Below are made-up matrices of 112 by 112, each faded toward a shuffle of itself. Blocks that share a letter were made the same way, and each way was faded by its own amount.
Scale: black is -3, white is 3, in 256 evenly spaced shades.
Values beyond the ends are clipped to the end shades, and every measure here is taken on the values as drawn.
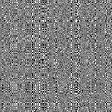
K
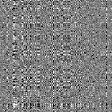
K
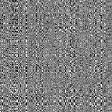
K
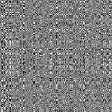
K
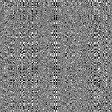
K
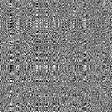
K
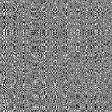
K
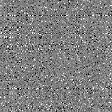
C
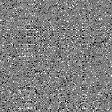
C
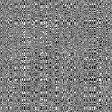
K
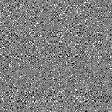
C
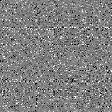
C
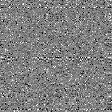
C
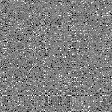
C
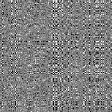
K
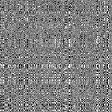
K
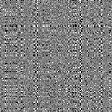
K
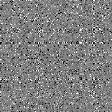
C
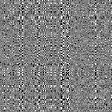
K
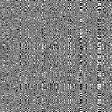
K
